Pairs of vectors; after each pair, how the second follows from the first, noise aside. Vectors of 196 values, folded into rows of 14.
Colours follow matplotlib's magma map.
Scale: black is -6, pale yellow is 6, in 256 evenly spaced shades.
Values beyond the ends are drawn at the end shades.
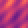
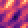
scaled up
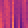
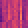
wrapped around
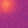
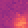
reversed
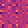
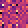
scaled up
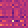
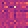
reversed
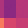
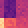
scaled up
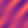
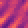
reversed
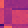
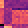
scaled up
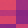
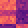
scaled up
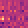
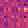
reversed
